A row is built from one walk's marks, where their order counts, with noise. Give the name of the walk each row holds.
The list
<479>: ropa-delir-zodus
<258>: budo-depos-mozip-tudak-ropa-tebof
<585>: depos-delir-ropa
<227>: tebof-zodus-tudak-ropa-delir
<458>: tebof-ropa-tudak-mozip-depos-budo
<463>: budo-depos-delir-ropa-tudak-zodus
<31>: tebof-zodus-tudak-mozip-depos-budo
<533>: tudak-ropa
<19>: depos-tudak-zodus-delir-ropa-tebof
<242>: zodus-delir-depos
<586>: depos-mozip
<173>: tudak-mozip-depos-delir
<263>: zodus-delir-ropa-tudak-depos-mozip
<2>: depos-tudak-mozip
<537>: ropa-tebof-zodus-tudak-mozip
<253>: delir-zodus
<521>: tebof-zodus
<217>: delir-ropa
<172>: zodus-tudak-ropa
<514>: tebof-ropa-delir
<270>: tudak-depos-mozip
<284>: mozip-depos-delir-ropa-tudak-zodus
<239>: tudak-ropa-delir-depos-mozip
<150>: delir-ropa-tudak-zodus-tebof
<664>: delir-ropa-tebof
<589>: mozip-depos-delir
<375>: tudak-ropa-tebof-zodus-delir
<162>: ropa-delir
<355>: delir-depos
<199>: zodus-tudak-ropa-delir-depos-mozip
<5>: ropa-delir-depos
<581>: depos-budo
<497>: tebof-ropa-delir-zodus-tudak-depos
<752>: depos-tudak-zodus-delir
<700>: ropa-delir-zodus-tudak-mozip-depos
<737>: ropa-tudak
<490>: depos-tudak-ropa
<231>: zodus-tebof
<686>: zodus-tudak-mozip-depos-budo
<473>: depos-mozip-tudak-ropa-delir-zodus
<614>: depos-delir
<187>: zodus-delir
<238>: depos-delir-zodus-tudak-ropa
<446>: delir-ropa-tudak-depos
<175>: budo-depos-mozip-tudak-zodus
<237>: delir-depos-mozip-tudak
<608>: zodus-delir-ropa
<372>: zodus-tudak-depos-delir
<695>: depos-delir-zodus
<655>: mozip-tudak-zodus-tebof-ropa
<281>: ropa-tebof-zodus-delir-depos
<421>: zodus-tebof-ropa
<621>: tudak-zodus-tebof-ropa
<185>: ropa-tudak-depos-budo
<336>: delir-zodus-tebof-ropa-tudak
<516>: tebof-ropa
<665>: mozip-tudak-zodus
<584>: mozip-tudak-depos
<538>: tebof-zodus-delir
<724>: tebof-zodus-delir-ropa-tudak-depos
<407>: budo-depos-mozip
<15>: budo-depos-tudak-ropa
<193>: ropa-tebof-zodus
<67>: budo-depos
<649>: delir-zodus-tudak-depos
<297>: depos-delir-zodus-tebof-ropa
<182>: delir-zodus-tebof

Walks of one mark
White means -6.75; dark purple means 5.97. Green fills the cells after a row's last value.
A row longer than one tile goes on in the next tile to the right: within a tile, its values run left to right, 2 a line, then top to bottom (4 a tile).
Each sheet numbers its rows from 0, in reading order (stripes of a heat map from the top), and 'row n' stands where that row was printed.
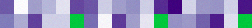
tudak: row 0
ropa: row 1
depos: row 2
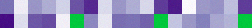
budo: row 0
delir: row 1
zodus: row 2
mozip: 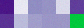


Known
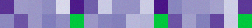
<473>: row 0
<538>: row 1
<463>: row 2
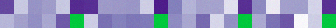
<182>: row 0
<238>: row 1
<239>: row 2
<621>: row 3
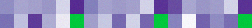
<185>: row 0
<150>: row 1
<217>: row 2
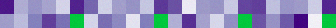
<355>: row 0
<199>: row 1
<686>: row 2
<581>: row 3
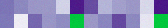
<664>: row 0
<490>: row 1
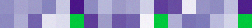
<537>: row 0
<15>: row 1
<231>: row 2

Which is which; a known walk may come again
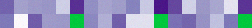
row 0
<162>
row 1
<537>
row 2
<173>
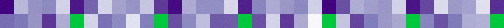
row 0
<586>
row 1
<199>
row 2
<589>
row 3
<516>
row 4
<19>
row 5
<270>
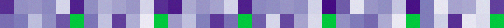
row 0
<284>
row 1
<185>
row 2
<355>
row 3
<514>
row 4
<521>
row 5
<533>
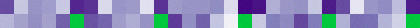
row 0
<182>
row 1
<584>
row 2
<458>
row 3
<695>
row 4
<231>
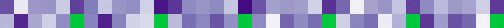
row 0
<686>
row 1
<31>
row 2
<297>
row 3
<217>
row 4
<172>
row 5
<15>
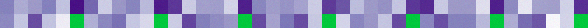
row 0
<193>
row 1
<421>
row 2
<752>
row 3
<463>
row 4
<263>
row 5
<2>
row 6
<621>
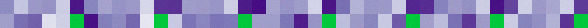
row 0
<227>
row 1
<258>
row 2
<238>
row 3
<614>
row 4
<336>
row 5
<585>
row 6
<649>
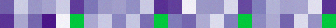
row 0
<67>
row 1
<700>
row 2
<665>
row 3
<239>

